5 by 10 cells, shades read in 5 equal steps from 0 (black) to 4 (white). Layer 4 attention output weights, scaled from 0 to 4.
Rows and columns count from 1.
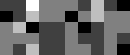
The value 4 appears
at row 1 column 3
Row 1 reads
1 1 4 2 2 2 1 3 1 0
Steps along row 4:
same same down same up down same up down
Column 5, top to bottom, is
2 2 1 1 1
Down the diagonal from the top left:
1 1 0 1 1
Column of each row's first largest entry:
3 3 2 1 3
